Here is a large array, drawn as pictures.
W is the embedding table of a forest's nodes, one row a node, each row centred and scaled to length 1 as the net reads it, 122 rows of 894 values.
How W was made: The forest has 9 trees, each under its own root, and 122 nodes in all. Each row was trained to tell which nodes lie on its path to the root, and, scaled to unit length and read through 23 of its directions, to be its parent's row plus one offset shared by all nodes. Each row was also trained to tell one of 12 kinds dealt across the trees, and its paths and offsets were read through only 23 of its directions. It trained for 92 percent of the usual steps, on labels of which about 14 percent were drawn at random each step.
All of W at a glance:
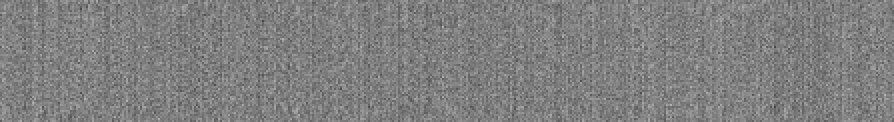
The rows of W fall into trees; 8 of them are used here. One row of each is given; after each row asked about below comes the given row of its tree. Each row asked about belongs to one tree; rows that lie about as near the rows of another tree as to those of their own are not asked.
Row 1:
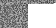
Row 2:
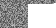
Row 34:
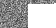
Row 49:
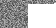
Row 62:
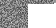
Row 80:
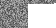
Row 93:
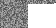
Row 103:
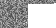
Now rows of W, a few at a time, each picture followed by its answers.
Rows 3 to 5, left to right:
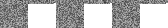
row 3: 93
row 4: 34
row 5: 49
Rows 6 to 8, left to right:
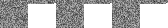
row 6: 49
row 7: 62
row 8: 80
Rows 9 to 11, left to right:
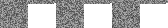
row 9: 93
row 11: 62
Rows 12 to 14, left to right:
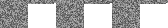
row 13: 93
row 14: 80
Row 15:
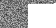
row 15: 1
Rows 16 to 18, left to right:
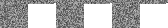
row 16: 2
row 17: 34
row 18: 2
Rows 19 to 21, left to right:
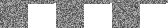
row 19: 80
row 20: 2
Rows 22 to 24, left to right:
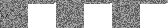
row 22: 62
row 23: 103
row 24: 62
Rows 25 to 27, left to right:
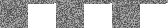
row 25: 93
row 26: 80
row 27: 2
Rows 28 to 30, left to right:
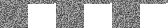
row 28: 93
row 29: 62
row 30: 34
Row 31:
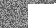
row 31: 93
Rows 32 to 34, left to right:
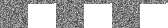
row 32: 103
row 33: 62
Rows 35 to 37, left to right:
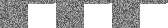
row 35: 62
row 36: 80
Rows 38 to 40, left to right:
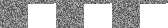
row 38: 93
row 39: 34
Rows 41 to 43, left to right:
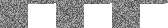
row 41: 1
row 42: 93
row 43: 80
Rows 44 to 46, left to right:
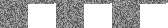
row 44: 93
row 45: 62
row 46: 80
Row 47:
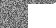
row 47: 80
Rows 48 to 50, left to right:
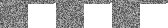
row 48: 80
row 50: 80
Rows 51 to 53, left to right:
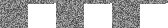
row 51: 2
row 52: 34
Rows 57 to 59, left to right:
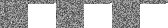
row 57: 2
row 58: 103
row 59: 1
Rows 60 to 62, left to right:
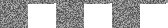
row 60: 2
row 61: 34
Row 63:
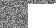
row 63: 49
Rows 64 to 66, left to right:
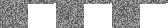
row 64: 80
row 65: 93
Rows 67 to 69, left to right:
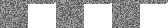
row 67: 62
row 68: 93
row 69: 1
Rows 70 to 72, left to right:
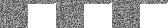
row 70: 34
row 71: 2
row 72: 62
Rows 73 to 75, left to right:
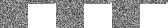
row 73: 80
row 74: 34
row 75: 2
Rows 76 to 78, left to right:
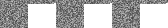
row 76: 80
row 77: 93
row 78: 49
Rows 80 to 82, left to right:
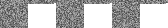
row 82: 34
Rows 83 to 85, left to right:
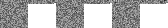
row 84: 49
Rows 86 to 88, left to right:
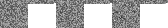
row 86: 93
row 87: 103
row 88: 80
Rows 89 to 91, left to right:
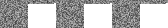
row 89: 2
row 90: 34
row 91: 62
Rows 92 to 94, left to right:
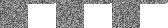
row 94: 103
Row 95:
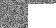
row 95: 103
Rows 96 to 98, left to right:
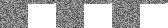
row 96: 80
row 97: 34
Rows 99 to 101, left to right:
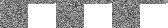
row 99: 2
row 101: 34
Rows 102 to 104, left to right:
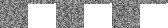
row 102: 1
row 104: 93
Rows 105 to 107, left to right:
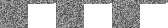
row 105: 103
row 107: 80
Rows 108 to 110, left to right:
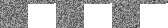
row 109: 49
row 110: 103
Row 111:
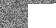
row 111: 93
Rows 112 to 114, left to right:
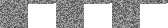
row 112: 34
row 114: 93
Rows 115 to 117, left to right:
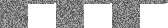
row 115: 49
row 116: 93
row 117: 62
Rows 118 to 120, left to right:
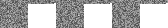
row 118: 49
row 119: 2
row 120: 62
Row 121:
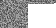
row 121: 80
